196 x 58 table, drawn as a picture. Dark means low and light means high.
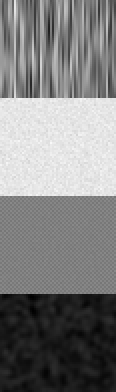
The table splits into 4 rows of 1 panel. Panel 1,1: middling, streaked downward, strong in contrast. Panel 2,1: very high, fine-grained, faint in contrast. Panel 3,1: middling, checkered, faint in contrast. Panel 4,1: very low, blotchy, faint in contrast.
